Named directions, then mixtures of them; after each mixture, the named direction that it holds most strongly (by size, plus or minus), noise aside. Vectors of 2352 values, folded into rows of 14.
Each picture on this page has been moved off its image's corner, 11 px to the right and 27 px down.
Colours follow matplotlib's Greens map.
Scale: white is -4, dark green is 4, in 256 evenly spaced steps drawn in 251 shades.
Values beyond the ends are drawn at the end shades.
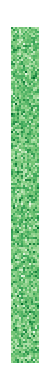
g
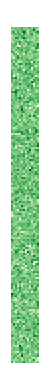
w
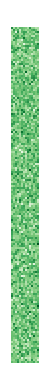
g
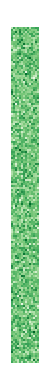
g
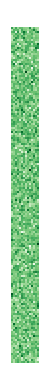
w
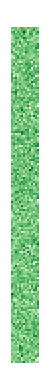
w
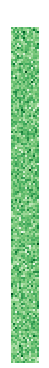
w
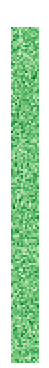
g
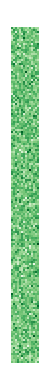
g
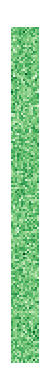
g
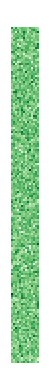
w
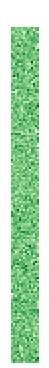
w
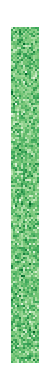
g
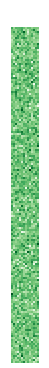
w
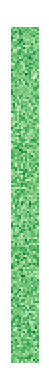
g
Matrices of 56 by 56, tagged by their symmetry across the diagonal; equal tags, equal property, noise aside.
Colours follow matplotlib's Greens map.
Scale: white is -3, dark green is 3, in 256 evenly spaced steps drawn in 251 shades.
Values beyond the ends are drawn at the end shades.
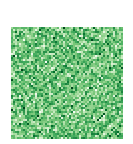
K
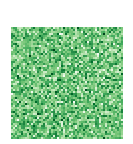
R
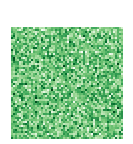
R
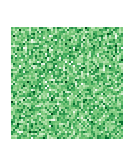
K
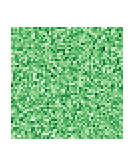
R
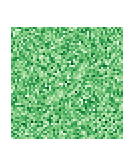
K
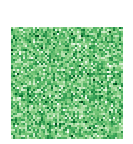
R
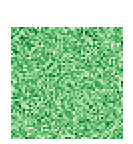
K
